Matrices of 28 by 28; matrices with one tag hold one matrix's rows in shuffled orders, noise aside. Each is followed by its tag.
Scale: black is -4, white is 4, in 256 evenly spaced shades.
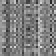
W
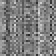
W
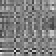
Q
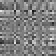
Q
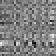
Q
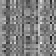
W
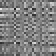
Q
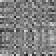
Q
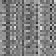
W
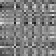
Q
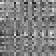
Q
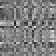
Q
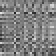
Q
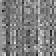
W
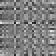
Q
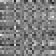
Q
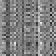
W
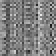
W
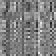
W
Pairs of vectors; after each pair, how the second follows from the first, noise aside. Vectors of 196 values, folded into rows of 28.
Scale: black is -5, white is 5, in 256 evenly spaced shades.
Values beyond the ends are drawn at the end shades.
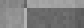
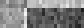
scaled up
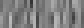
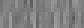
shrunk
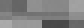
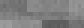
shrunk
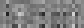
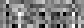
scaled up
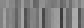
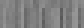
shrunk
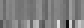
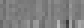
shrunk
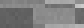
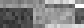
scaled up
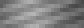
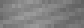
shrunk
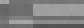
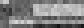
scaled up
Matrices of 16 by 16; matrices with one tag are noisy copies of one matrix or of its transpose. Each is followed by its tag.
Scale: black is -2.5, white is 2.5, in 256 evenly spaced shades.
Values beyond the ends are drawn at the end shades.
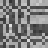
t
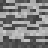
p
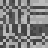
t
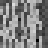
p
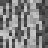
p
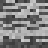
p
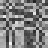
t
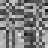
t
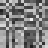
t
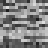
p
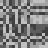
t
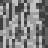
p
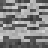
p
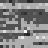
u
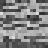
p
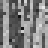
u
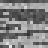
u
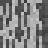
p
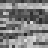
u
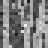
u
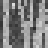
u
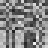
t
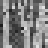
u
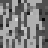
p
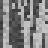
u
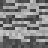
p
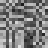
t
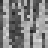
u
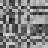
t
